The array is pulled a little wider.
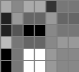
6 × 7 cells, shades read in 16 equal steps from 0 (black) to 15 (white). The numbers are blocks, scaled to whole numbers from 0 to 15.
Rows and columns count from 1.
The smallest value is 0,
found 4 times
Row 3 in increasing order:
0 0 2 5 7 7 8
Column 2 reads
8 9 5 7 7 7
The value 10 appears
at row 1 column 1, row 1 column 3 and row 1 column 4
